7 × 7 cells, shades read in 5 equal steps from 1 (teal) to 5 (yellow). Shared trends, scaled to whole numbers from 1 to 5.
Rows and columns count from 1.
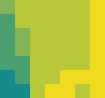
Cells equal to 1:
3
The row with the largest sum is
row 1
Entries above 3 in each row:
6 6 5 5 5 5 5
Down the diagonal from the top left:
3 4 4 4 4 5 5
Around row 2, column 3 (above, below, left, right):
4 4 4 4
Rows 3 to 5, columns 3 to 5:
4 4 4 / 4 4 4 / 4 4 4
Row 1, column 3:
4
